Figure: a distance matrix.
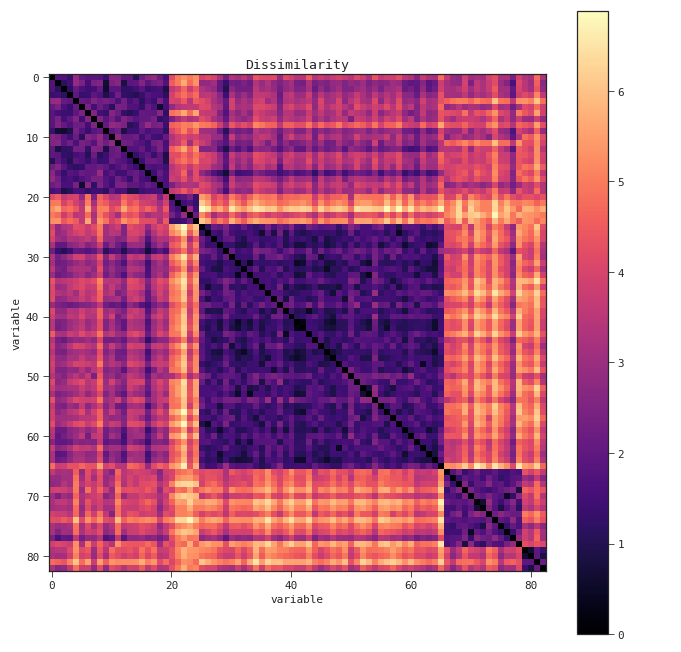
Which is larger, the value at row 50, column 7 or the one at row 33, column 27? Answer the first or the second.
the first
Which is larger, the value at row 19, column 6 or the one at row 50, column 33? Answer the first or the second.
the second
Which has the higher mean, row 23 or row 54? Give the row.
23
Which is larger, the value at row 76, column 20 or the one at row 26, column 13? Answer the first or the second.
the first
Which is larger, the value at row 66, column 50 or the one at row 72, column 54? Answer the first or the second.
the second
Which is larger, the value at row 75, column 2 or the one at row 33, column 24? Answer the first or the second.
the second
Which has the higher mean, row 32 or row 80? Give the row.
80
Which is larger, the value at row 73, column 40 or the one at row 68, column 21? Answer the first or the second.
the second
